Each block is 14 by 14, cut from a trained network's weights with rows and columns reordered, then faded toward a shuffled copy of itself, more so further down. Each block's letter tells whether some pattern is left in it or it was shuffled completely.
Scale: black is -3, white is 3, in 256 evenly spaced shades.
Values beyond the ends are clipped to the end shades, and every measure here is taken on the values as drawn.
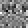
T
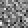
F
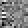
T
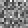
T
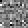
T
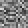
T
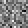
T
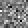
F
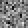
F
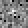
F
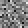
F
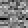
T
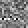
T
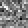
F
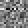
T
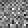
T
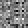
T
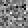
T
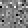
F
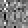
T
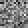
F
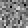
F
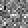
F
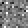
F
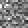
T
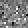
F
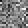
T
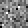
F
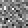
F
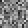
T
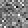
F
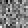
T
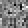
T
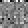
T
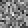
F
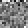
T
